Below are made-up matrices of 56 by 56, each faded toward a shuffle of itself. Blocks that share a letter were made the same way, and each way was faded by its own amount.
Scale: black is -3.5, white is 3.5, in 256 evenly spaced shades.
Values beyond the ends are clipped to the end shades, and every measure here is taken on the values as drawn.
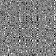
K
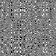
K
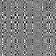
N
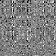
K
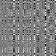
N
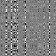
N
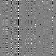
N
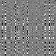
N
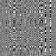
N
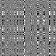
N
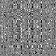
K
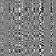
N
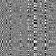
N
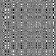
N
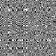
K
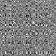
K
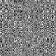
K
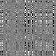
N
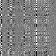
N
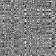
K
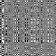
N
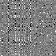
K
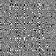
K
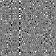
K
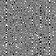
K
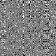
K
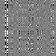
N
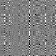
N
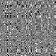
K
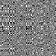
K
